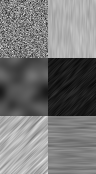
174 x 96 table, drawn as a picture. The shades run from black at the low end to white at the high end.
The table splits into 3 rows of 2 panels. Panel 1,1: middling, fine-grained, strong in contrast. Panel 1,2: high, streaked downward, faint in contrast. Panel 2,1: low, smooth. Panel 2,2: very low, slanting up to the right, faint in contrast. Panel 3,1: high, slanting up to the right. Panel 3,2: middling, streaked across, faint in contrast.
